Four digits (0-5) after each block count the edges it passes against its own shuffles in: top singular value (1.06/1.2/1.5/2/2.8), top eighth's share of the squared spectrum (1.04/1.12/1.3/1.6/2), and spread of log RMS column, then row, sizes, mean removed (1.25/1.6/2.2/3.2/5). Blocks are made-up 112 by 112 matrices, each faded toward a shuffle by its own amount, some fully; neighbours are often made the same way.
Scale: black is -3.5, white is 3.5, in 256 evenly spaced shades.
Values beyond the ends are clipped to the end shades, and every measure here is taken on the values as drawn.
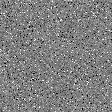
0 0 0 0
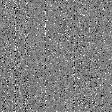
2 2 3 0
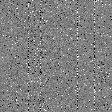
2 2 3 0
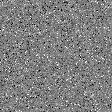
0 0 0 0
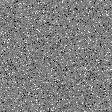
1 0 0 0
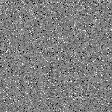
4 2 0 1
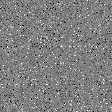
3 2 0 1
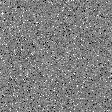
1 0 0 0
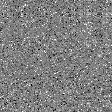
3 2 1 1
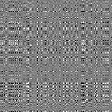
5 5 4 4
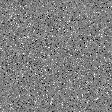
2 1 0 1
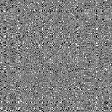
5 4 3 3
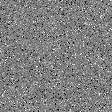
0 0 0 0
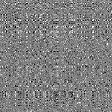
5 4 3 3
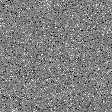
2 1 0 0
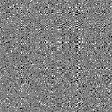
5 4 3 3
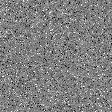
2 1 0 0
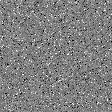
0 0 0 0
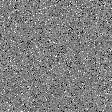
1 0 0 0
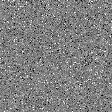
3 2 1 0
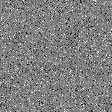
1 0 0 0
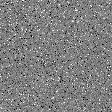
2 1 0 0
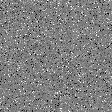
1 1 0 0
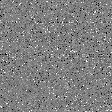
3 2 0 1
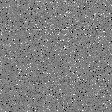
2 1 0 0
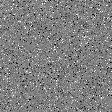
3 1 0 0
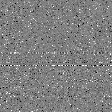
4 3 1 2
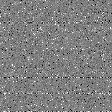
4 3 1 2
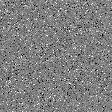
3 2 0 0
